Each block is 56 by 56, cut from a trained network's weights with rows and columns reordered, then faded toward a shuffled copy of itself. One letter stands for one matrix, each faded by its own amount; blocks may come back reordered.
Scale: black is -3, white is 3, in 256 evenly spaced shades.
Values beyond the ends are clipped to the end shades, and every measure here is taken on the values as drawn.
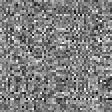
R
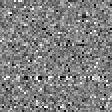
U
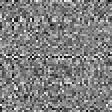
R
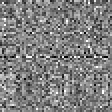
R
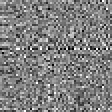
R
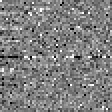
U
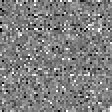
U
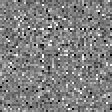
U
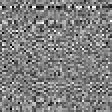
R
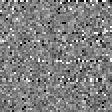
U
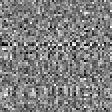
R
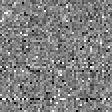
U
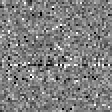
U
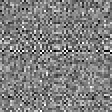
R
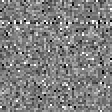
U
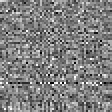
R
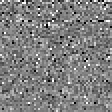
U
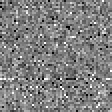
U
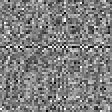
R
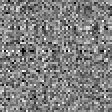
R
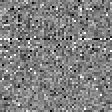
U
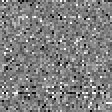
U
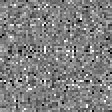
U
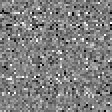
U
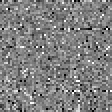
U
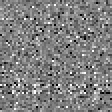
U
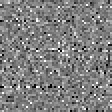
U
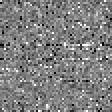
U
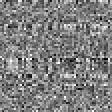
R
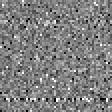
U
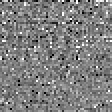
U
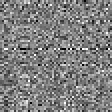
R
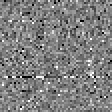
U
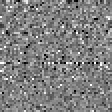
U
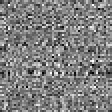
R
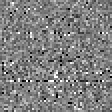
U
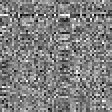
R
